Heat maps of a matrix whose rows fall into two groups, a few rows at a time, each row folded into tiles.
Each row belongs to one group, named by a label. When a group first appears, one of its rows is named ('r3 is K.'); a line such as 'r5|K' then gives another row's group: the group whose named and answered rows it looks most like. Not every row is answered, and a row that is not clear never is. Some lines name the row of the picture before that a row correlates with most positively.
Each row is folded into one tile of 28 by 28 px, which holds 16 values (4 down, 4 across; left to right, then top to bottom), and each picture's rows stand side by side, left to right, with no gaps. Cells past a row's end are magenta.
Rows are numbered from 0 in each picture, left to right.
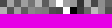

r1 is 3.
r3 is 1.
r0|3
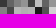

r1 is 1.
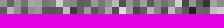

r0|1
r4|1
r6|3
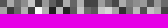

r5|1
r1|1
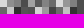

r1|1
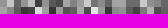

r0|3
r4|3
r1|1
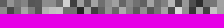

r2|3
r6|1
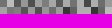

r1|3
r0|3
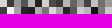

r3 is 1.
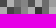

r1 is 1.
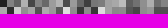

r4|3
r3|3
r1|3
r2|1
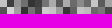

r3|3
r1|3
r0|1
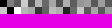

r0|3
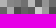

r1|1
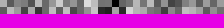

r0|1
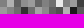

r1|1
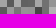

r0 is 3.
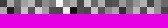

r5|1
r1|1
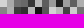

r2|3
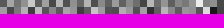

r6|3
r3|1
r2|1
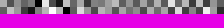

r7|1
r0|1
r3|3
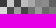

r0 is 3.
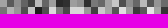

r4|1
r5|1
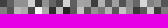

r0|3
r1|1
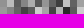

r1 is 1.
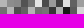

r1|3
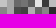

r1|3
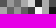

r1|1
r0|3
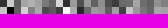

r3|1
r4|3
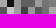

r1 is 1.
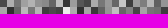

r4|3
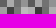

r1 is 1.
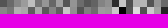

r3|3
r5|1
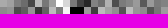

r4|3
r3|3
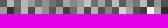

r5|1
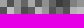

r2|3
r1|1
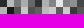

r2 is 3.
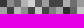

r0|3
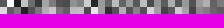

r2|3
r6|1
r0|3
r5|1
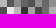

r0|1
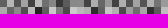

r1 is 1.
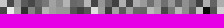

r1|3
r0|1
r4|3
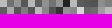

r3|3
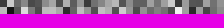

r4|1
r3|3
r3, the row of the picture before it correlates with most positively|3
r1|3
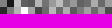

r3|3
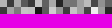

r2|3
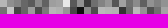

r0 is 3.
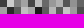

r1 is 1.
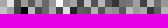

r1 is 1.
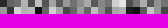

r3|1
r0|3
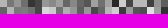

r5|1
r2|1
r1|3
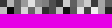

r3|1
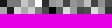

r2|1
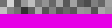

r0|3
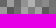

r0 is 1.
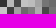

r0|3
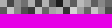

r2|3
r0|1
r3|1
